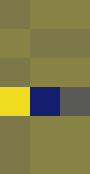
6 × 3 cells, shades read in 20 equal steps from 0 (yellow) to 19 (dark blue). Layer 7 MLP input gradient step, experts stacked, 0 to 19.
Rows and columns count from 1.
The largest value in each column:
10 19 13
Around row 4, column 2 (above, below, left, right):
9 9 0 13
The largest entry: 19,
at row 4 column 2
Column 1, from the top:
10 9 10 0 10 10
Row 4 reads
0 19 13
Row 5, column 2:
9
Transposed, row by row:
10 9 10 0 10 10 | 9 10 9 19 9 9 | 9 10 9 13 9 9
